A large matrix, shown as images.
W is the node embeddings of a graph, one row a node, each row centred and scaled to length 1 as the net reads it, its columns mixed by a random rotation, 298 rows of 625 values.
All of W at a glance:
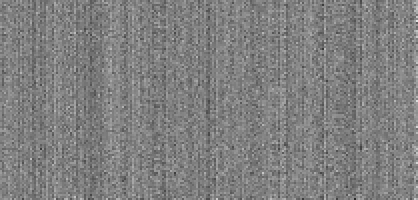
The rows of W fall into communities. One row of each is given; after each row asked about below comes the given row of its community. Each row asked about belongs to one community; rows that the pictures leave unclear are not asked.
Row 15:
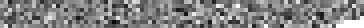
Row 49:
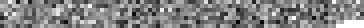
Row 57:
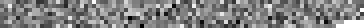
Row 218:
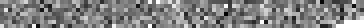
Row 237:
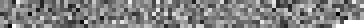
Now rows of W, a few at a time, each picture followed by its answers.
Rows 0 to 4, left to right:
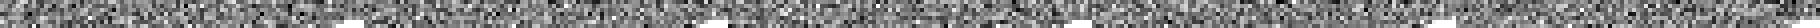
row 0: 237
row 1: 218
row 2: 49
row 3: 218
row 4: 218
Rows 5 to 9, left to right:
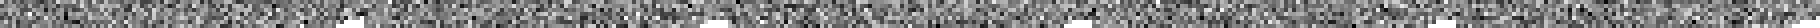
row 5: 15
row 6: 49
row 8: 49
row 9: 15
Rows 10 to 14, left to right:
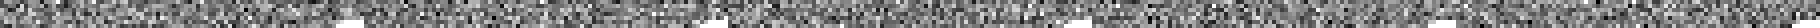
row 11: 218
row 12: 218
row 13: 15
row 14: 57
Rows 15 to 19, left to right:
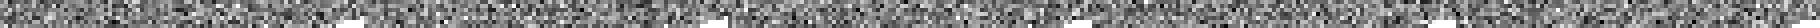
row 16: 15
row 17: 15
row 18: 218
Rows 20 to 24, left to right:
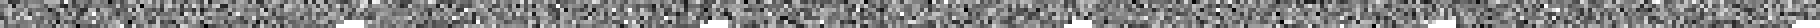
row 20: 57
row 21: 237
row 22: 49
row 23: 218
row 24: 49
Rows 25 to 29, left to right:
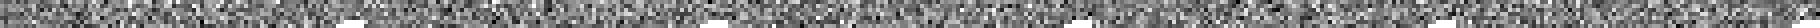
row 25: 57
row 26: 57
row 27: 237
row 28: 15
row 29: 15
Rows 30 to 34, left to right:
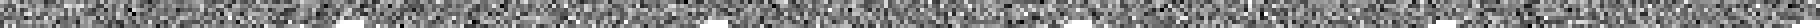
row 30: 15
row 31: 218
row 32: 218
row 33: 237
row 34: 237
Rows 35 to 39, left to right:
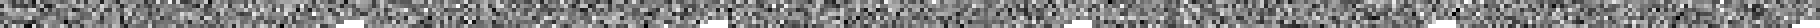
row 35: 218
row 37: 49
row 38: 57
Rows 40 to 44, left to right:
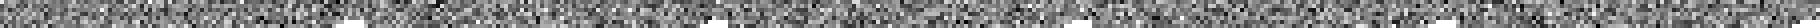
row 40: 218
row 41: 237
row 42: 49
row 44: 57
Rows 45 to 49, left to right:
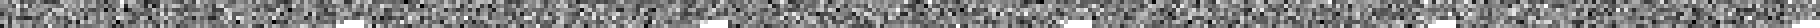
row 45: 15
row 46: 15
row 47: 218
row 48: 49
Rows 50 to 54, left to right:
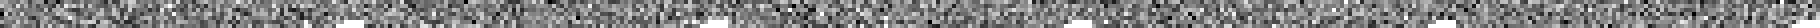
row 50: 49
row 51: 218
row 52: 57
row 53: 57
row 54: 218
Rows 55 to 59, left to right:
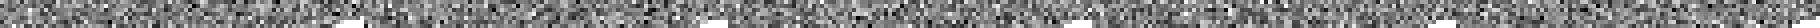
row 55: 218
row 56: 15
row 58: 57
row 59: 15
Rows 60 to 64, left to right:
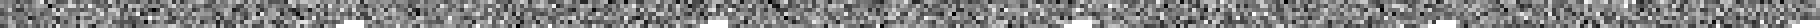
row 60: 49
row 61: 218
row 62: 218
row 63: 237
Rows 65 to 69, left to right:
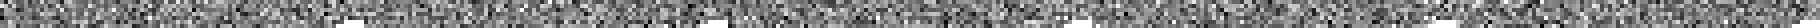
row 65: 49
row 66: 15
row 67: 49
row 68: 15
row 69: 237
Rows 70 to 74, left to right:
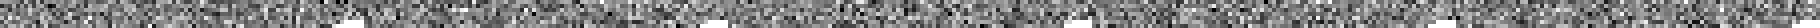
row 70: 218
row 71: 49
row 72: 15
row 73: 49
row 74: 49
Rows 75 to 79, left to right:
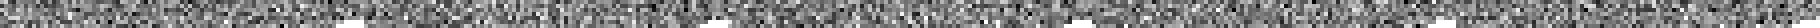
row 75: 218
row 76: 237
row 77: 237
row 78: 218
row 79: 15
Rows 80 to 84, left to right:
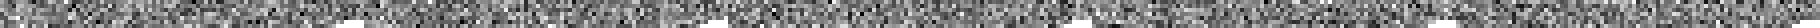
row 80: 237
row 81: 237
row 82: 218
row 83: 49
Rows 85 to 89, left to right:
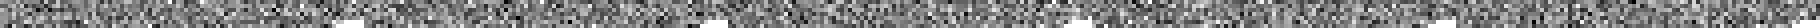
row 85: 218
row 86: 218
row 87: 218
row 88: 218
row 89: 15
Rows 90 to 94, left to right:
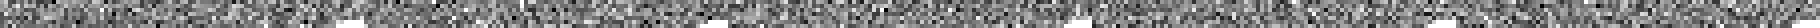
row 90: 15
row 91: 237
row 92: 218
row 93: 218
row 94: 57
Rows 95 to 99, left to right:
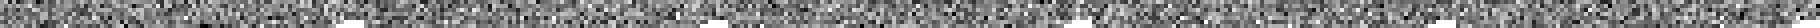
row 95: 57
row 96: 49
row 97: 218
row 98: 237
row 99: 15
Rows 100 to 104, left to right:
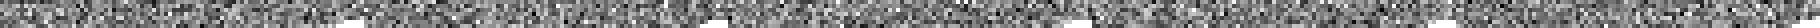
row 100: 15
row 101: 237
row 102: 49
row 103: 49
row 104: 218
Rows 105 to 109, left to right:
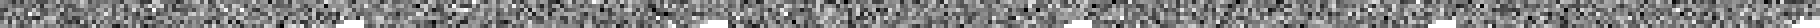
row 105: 15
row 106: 49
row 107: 49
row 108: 218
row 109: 218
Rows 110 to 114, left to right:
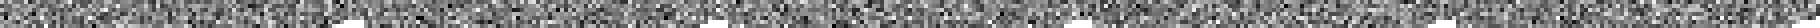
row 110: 237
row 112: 15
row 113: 218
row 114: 15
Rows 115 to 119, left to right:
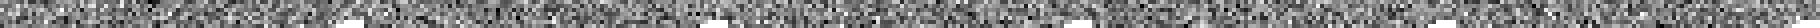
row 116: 49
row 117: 49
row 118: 49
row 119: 57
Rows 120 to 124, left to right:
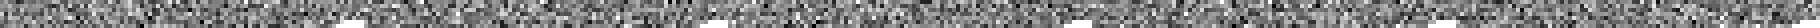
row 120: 57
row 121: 57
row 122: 237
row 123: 57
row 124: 15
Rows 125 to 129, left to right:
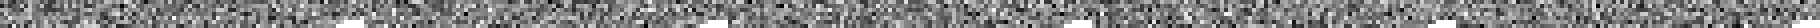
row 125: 218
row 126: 218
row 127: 49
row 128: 57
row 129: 57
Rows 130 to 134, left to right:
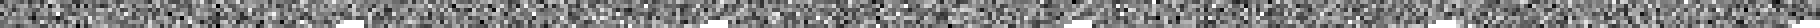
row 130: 49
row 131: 15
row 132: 15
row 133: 15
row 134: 237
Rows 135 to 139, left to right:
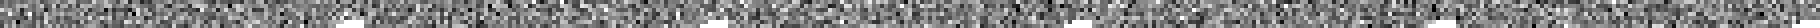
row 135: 15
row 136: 15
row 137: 237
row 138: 237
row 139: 49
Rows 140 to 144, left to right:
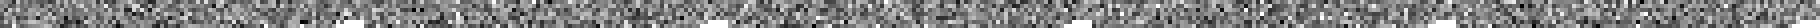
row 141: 57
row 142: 237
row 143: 15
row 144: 57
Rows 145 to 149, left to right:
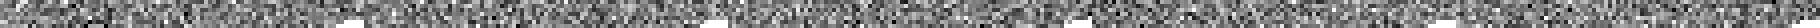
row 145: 237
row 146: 218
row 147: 15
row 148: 218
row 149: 237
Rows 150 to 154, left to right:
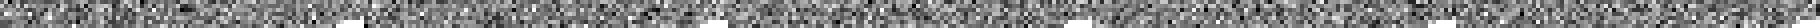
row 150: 15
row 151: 49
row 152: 218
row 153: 15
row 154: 15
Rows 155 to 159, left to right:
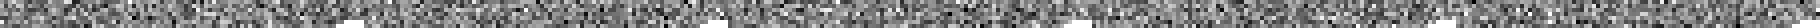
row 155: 237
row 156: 49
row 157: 49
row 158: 15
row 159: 57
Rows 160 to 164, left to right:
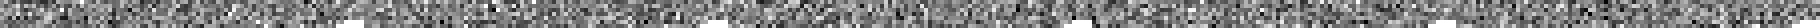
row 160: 15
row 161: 15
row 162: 237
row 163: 49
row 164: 15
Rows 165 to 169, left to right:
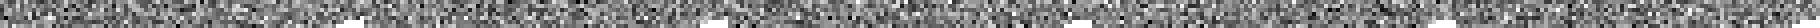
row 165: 15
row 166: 15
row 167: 57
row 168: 49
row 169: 15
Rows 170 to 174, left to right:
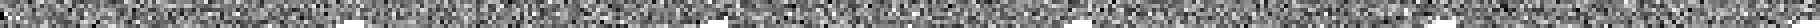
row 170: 49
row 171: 15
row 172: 57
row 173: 218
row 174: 218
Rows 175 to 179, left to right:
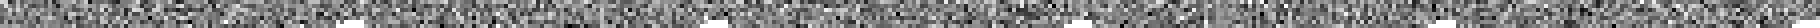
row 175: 15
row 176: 57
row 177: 49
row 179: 15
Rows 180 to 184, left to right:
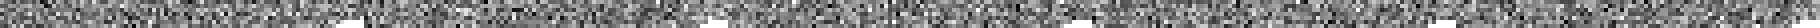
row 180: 218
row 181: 49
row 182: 237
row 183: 49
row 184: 15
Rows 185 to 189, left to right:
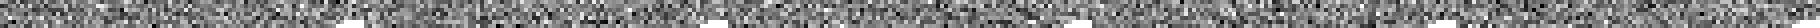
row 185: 218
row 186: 49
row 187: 49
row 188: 57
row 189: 218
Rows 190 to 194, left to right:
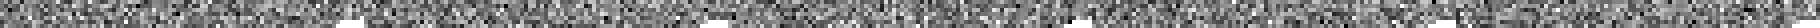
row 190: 218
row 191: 57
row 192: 237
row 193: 49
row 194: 49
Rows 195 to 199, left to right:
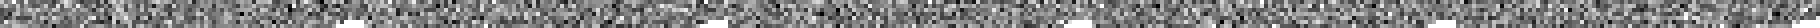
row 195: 237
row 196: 237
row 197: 218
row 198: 57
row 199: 15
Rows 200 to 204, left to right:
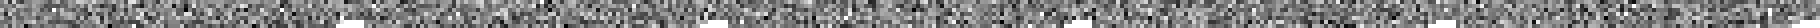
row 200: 57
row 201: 57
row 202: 15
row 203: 49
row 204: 15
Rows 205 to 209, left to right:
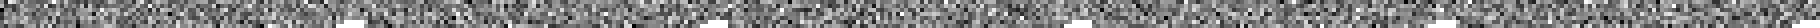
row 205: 49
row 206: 57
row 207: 49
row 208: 218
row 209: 57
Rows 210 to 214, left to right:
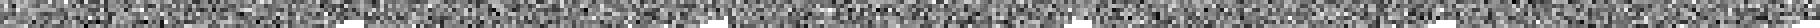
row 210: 237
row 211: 15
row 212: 49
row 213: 15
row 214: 49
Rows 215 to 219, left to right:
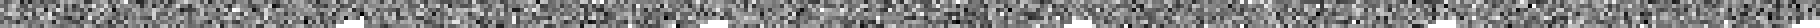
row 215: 15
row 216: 49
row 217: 49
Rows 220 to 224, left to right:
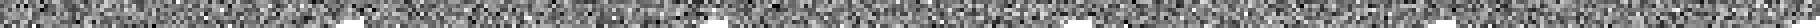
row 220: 218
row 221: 218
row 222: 218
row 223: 218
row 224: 218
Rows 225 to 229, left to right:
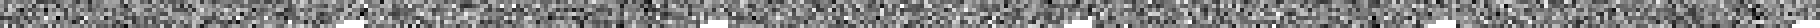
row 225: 15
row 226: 49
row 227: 15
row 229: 49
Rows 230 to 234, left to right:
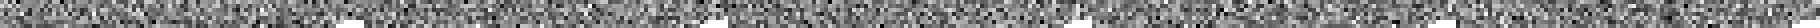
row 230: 57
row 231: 218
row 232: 218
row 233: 15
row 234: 15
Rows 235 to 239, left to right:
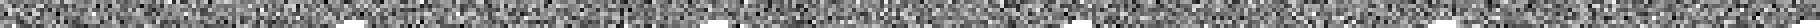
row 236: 57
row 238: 218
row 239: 237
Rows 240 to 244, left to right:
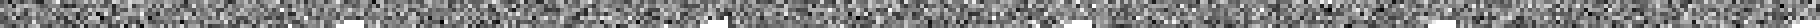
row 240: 57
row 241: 15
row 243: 49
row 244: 15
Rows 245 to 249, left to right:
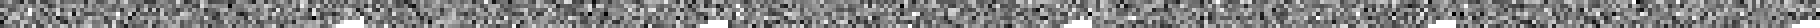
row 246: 218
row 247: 57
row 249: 57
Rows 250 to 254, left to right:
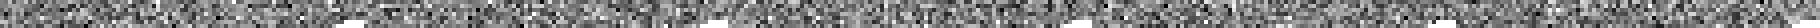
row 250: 237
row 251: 15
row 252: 237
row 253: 237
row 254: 57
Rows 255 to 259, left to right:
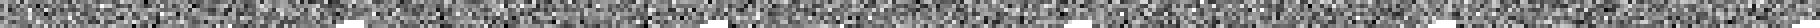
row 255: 218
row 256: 57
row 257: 218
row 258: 49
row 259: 49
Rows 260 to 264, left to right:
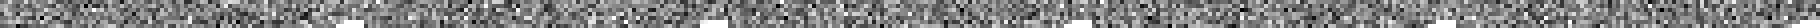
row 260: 49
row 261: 15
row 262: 49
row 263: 49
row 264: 237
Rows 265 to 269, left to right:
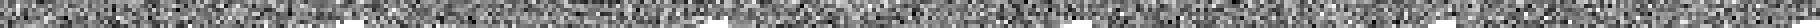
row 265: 15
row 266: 218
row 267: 237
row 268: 15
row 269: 237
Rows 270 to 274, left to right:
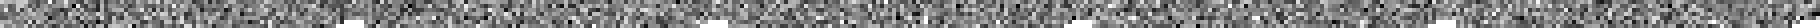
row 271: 218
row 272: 237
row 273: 237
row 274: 15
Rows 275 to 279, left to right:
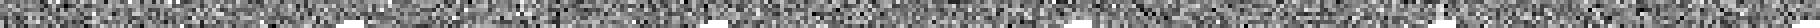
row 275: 57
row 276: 237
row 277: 218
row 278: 218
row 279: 57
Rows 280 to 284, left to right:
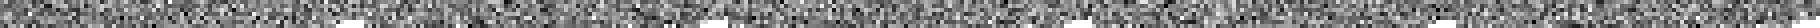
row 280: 218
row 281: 15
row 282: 15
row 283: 237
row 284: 15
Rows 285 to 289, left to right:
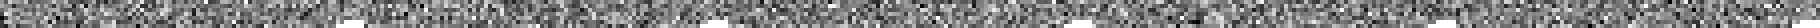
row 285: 49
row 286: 15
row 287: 218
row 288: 237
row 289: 49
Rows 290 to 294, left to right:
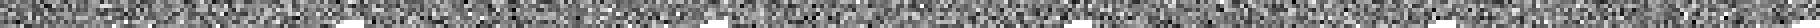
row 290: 218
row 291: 15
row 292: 57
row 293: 15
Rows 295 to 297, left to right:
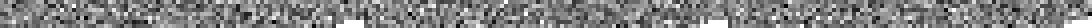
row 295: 49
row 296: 49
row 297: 15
